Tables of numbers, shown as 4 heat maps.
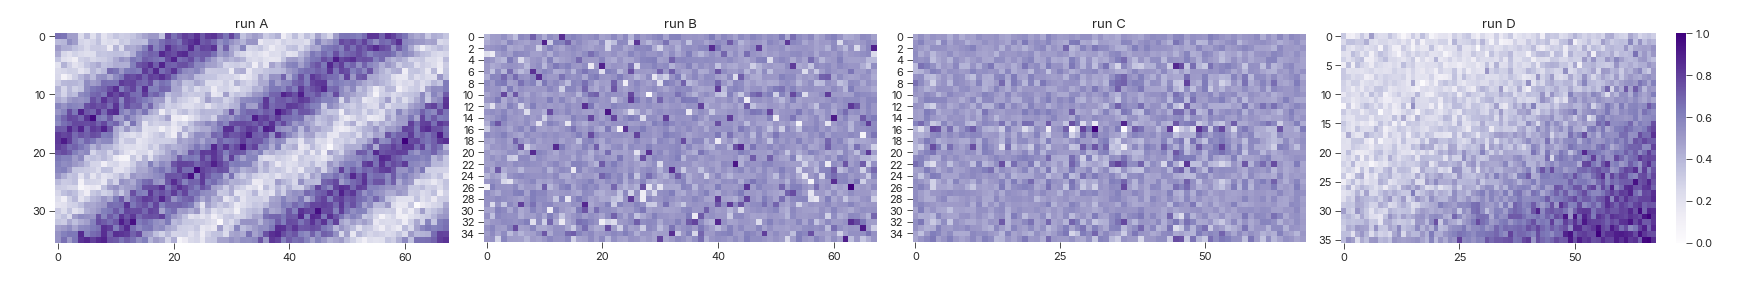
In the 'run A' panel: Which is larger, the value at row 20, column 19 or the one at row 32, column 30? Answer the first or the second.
the first
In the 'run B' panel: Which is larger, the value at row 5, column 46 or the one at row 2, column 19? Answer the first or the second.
the second
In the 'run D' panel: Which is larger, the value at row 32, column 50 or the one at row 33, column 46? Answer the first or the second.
the first
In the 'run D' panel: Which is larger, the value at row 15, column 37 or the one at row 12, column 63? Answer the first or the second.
the second
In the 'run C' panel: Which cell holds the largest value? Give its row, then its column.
16, 31
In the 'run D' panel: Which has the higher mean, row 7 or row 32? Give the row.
32
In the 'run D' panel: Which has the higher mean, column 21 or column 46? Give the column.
46
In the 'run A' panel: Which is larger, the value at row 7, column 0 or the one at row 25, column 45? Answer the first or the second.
the second
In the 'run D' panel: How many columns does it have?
68
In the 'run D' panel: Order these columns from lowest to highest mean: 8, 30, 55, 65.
8, 30, 55, 65
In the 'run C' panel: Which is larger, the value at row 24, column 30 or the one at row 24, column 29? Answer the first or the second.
the second
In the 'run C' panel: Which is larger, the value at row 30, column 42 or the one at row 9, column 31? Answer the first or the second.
the second
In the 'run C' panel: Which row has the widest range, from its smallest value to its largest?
16
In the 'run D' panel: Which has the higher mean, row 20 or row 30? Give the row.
30
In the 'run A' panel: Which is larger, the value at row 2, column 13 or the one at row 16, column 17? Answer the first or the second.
the first
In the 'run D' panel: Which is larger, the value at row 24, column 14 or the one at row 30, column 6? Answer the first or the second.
the first
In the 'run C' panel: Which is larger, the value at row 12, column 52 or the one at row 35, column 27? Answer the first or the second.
the second
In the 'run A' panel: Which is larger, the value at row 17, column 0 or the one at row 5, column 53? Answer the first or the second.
the first
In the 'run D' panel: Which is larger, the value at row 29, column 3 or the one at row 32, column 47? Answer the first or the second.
the second
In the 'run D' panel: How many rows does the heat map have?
36
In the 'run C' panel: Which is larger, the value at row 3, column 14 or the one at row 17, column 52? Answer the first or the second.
the second
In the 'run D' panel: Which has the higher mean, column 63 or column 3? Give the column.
63
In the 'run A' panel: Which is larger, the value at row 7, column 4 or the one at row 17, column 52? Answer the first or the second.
the first
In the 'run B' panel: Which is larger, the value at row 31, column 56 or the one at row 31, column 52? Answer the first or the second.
the first
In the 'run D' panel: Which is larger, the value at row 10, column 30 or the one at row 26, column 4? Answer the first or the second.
the second
